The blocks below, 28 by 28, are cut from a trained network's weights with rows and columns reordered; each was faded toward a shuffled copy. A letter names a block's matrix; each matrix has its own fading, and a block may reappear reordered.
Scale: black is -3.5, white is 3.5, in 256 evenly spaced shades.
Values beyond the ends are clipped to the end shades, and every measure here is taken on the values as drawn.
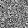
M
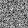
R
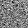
R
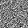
M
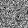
R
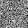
M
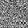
M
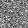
R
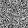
R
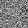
M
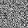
M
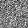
R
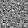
M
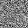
M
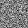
M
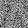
R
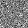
R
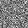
M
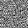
M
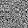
M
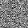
M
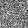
R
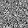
M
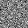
R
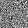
R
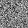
R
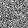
R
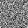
M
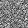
R
